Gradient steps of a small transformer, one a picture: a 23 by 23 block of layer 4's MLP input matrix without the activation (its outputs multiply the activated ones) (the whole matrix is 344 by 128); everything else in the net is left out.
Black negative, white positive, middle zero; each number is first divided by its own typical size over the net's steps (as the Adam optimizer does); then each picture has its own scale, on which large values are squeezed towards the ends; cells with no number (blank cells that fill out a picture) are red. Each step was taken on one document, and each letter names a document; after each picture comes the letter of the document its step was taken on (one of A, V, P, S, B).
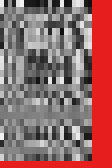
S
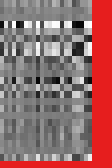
S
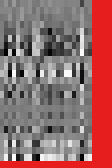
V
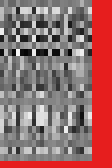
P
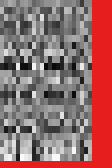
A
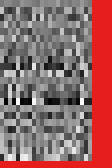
A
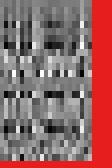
V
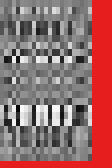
P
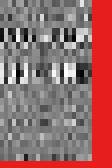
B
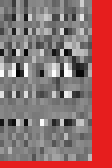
B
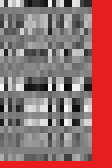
S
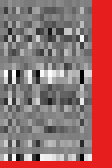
V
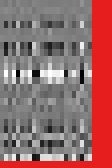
V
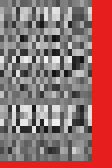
P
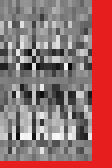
P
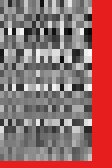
S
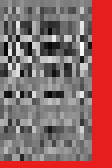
V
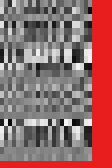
S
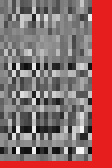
P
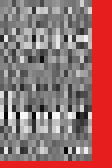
P
